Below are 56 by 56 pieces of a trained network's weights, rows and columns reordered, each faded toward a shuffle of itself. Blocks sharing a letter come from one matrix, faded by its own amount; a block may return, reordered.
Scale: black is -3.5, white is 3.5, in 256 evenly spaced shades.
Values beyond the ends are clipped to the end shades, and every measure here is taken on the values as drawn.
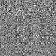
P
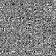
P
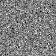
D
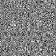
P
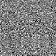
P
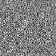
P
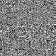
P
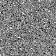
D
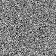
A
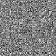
P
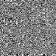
P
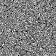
D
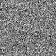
A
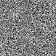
D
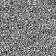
P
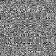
P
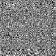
P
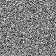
A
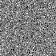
D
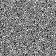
D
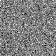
A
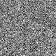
A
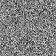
A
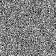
A
